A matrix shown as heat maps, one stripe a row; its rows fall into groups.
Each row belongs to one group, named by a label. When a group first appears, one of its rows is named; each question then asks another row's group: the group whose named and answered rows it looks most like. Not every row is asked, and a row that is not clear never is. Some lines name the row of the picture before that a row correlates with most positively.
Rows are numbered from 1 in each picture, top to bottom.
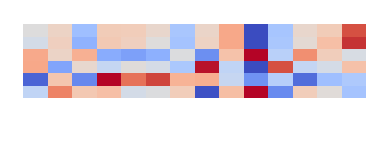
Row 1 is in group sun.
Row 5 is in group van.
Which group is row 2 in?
sun
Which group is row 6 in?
van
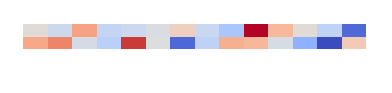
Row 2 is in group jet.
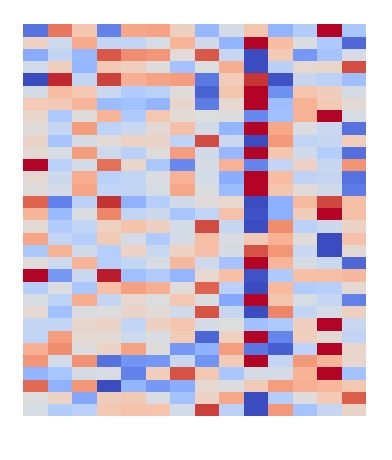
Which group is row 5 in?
van
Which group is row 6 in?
van
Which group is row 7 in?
van
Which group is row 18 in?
jet
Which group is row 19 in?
jet
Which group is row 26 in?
van
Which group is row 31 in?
sun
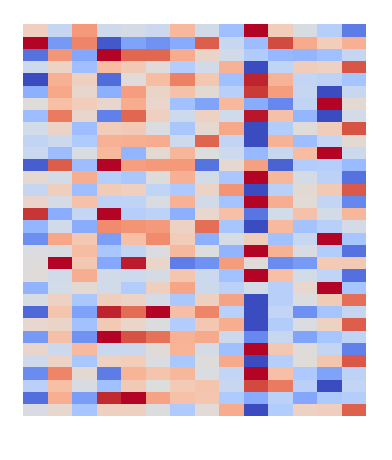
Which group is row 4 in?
sun
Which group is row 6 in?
jet
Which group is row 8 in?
jet
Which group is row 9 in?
sun
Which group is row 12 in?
van
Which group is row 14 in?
sun
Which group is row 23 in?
sun
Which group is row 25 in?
sun
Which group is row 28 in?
sun
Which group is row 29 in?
jet
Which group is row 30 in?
jet
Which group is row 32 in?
sun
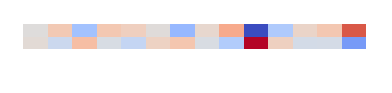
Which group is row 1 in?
sun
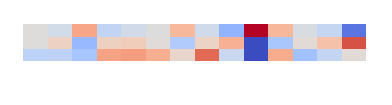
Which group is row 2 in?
sun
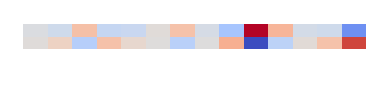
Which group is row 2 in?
sun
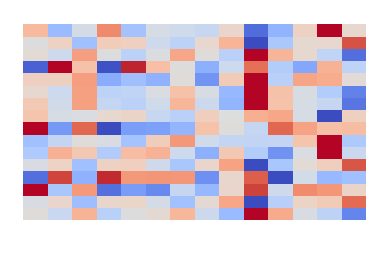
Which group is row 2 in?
sun
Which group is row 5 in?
van
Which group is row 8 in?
jet
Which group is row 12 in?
sun
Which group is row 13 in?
van
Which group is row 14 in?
van
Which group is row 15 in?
sun
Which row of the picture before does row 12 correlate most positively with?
2
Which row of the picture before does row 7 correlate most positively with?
1
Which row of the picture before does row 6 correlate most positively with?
1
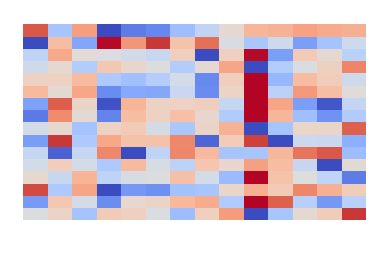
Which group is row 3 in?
van
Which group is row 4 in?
sun
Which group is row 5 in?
van
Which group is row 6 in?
van
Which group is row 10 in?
van
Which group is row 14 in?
van
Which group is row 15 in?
jet
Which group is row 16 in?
sun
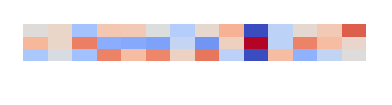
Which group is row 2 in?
van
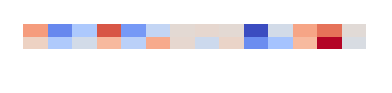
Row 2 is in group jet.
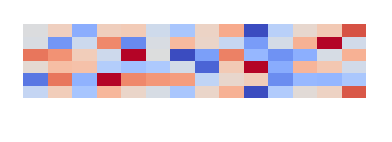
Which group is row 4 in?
van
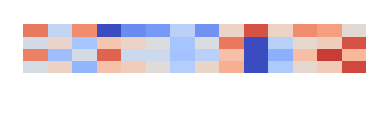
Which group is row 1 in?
van
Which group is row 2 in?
sun
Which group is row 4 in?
sun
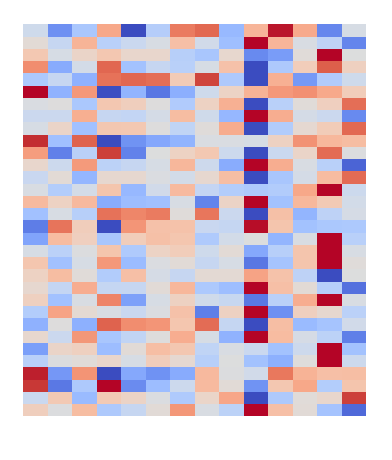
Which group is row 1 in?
jet
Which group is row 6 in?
van
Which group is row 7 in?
sun
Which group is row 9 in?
sun
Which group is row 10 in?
van
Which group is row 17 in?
jet
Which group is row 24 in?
van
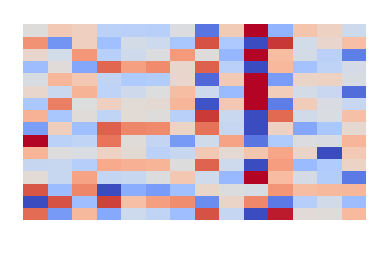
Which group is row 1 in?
van
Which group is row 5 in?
van
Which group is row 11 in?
jet
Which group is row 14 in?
van
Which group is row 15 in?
van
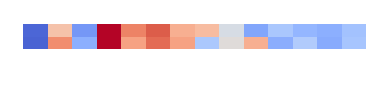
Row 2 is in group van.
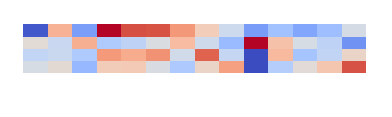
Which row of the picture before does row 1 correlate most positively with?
1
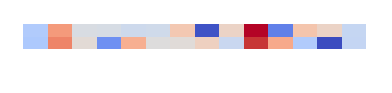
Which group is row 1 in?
van
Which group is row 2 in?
jet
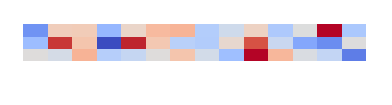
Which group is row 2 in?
jet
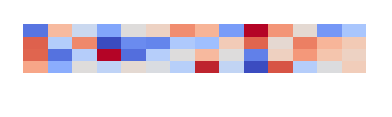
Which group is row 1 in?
jet
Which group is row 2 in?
van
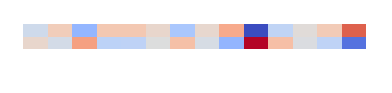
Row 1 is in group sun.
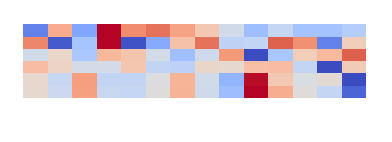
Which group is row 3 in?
sun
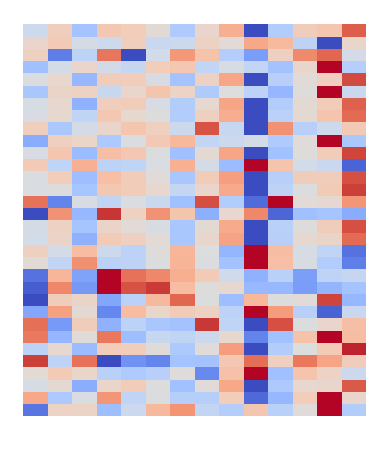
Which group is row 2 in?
jet
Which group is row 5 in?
sun
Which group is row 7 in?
sun
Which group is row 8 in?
sun
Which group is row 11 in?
sun
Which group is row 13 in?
sun
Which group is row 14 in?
sun
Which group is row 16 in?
van
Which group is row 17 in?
sun
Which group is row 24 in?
jet
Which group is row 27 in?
sun
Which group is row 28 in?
van
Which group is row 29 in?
van
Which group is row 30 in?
sun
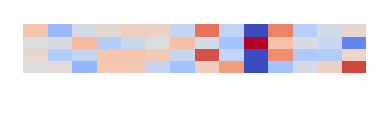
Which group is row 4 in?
sun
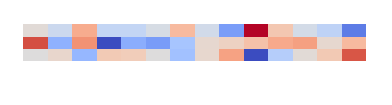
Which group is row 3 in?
sun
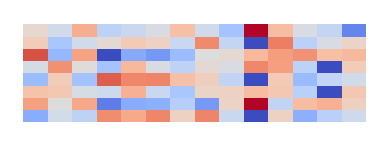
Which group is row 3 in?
van
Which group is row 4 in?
jet
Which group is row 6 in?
jet
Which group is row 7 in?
van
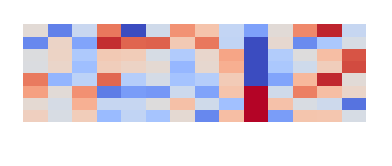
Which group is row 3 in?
sun
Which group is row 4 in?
sun
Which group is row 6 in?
van
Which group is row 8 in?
van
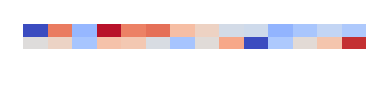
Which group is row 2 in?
sun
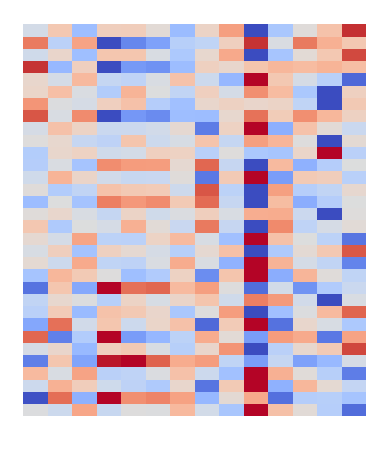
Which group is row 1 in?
sun
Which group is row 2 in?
van
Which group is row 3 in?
sun
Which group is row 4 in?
van
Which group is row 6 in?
jet
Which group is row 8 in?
van
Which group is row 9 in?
van
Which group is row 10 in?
jet
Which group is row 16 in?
jet
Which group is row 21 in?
van
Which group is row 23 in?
jet
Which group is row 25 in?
van
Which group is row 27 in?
sun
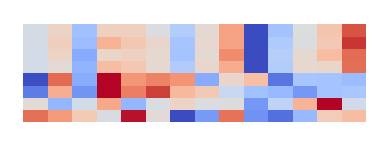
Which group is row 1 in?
sun
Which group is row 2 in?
sun
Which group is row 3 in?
sun
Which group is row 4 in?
sun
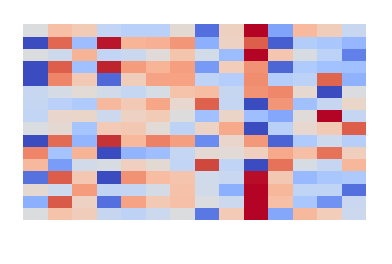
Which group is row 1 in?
van
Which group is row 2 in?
van
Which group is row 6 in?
jet
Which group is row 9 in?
sun
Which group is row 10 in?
van
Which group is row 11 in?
van
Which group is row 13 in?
jet
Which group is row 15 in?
jet
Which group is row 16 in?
van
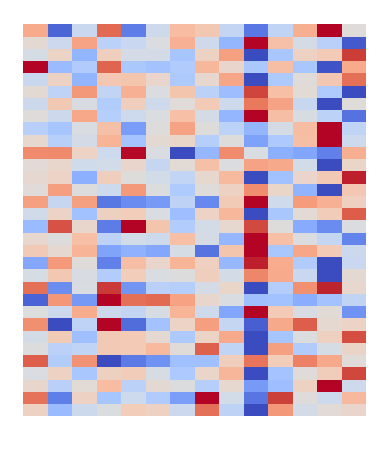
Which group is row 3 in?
sun
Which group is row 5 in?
sun
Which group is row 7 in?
jet
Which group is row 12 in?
jet
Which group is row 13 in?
sun
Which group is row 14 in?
jet
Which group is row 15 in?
van
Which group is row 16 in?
sun
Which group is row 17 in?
jet
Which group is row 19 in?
van
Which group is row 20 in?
jet
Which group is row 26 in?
sun
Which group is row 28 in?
van
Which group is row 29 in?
sun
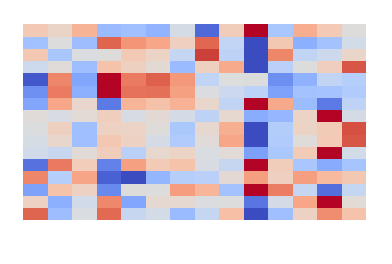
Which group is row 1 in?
van
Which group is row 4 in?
sun
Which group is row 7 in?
jet
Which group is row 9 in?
sun
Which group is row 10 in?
sun
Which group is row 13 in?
van
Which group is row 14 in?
jet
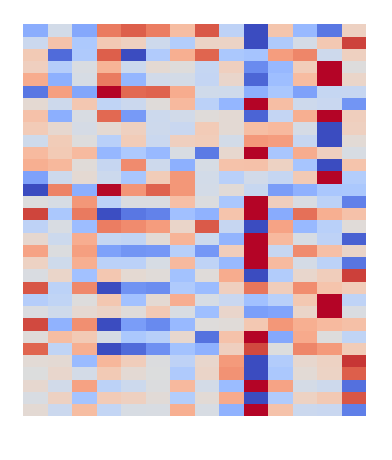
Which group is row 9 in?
jet
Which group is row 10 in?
jet
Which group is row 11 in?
van
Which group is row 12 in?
jet
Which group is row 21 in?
sun
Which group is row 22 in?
van
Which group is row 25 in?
van
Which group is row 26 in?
van
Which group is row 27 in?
van
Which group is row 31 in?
sun
